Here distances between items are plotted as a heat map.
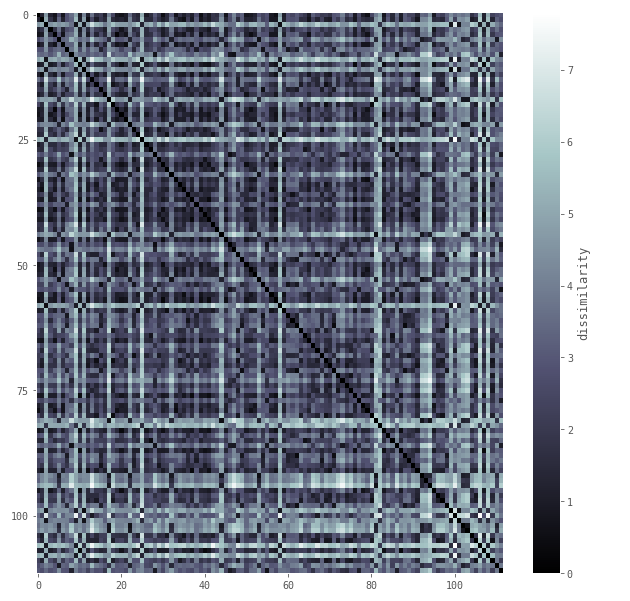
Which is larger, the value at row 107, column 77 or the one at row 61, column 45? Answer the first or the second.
the first
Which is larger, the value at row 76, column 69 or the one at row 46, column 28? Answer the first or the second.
the first
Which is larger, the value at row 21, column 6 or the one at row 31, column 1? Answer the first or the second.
the second
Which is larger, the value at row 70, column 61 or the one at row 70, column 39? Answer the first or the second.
the first
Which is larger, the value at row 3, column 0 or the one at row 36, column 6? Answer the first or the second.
the second
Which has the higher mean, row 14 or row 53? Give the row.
53
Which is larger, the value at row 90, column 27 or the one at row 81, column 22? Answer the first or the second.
the first
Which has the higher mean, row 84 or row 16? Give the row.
84
